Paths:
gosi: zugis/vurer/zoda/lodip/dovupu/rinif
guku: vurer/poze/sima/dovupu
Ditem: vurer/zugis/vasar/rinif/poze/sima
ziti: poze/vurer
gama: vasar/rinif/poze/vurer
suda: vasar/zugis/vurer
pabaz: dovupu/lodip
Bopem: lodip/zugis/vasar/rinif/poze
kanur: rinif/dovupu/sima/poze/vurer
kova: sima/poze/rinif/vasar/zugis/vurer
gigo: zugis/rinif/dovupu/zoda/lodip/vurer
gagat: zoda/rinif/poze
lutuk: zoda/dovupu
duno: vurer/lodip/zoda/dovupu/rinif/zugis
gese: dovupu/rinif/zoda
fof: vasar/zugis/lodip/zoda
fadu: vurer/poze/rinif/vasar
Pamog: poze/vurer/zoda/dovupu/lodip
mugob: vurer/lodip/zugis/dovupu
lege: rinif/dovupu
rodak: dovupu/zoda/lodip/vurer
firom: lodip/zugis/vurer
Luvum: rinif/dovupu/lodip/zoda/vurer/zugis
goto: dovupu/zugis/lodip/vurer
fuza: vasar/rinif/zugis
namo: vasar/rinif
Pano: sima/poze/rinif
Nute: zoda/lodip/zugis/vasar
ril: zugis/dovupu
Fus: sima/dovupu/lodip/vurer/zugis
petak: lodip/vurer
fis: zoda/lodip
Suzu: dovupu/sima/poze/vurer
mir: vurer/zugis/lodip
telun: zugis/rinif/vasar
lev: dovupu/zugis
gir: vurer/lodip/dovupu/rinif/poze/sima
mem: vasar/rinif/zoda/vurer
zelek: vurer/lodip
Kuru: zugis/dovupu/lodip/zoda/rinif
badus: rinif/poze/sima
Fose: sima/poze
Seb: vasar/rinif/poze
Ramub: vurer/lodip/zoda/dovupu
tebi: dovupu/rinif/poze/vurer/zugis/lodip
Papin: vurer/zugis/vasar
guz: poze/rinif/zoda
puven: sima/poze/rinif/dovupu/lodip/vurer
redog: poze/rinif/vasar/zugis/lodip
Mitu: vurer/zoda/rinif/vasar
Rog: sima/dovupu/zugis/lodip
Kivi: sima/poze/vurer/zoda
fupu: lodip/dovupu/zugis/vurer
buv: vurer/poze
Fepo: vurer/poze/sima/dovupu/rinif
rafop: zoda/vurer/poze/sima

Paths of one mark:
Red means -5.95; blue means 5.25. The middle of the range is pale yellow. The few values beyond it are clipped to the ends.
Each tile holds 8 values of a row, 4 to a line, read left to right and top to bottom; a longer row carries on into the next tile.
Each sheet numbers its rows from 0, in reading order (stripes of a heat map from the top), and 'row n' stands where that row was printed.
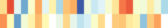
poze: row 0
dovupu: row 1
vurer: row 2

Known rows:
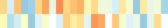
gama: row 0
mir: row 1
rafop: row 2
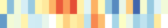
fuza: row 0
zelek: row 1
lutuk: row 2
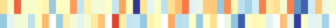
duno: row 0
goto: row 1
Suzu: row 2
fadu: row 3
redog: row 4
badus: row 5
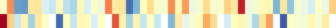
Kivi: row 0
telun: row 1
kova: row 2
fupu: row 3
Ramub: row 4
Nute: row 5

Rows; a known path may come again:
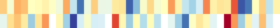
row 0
Papin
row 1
guz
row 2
kova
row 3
redog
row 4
Fose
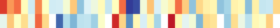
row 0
petak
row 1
Luvum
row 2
Pano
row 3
guku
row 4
lev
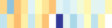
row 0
suda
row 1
gigo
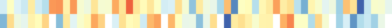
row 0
ril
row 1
fupu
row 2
mugob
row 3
rafop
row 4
fof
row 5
Fus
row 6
lege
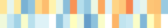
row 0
Seb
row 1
mem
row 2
fadu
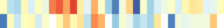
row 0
telun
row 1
zelek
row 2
lutuk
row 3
gosi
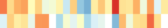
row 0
mir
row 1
namo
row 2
firom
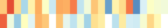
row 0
ziti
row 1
gir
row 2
pabaz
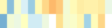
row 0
fuza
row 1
Ditem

